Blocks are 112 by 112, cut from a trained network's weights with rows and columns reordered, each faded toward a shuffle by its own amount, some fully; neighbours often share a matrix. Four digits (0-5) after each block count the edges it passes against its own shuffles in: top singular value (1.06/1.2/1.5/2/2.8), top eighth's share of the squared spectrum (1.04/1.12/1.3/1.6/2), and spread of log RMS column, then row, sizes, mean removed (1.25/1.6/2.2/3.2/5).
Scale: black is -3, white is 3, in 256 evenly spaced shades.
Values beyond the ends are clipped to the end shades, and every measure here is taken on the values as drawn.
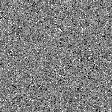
3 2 1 0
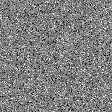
2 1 0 0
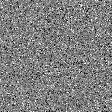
2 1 0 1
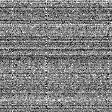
5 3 1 3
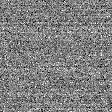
2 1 0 1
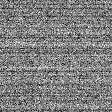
4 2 0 1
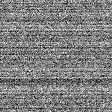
4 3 0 2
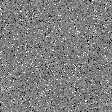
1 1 0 0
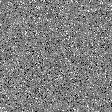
0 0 0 0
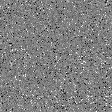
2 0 0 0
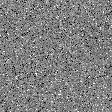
0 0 0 0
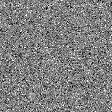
3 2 0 1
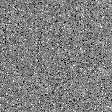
1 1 0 0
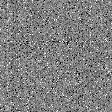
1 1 1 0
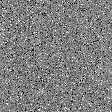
0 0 0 0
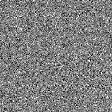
3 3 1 2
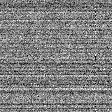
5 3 1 3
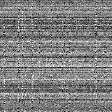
5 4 2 4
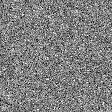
0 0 0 0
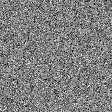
0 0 0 0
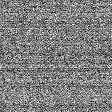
3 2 0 1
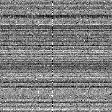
5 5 2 4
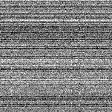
5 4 1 4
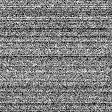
5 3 0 3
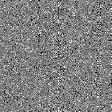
3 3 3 1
